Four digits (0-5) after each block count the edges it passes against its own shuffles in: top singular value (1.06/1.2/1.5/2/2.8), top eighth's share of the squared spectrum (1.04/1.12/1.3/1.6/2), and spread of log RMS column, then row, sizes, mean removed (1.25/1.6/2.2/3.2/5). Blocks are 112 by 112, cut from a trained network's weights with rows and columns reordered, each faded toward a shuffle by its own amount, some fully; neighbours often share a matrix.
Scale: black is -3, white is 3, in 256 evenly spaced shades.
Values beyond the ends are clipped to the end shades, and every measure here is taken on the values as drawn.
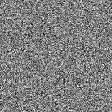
3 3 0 1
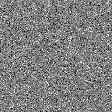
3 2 1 0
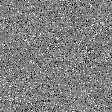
0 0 0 0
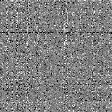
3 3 3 2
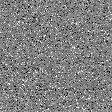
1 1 0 0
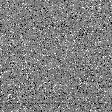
1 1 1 0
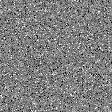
1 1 0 0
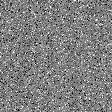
0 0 0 0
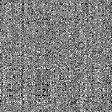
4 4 1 3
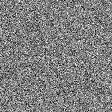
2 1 0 0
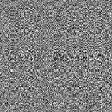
4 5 3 3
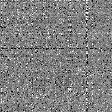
3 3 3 1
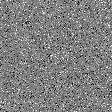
0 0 0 0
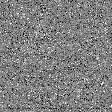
1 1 0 0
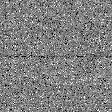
2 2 1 0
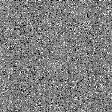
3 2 1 1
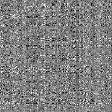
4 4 2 4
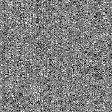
3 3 1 2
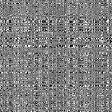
4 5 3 4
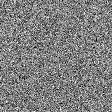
1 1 0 0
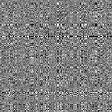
5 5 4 4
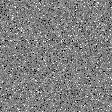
1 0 0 0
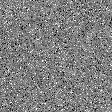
0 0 0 0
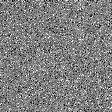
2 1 0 1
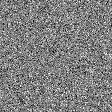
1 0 0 0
